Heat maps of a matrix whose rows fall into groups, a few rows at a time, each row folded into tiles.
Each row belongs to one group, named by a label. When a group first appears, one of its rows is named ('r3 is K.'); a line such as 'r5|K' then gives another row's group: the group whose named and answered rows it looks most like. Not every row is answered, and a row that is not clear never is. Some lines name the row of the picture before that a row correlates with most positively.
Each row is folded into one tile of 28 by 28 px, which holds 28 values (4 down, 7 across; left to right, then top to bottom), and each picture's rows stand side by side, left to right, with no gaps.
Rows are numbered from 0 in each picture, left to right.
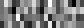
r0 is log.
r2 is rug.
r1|log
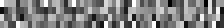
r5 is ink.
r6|ink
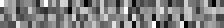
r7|rug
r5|ink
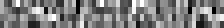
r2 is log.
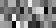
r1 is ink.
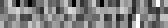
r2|rug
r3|rug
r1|ink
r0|rug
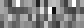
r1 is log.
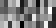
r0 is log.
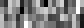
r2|log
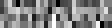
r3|ink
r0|rug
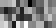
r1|ink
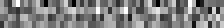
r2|rug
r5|rug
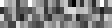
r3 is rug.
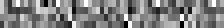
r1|rug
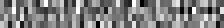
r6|log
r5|ink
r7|log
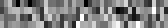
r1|ink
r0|rug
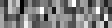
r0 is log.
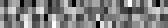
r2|rug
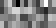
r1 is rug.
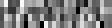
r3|ink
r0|log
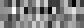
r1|log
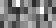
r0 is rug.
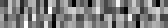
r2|rug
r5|rug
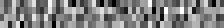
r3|rug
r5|log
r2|rug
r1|log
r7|rug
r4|ink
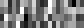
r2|rug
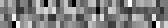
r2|rug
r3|log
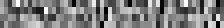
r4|rug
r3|log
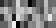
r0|ink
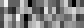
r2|rug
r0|log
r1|ink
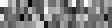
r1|ink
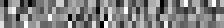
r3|log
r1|ink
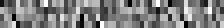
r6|ink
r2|log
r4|rug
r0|ink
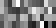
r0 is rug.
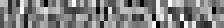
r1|rug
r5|ink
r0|log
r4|rug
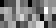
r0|ink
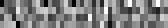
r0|ink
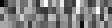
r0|ink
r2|log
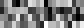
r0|rug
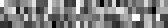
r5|log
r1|log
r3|rug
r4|ink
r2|log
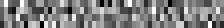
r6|ink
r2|log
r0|log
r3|rug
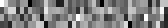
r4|ink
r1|ink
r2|ink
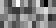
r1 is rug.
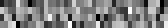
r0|ink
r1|ink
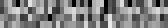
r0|rug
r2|rug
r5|rug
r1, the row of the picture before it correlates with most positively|3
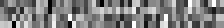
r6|log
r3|rug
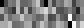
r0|ink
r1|rug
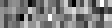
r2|rug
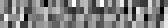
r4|log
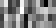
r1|rug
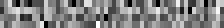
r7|log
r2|rug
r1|ink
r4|rug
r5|rug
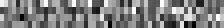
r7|ink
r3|log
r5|log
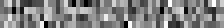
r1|ink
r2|rug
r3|ink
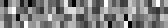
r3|log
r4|ink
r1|ink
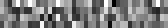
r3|log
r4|ink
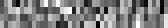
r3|ink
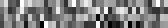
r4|ink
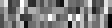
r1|ink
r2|ink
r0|log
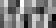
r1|log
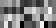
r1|ink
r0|log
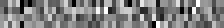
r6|log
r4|rug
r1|ink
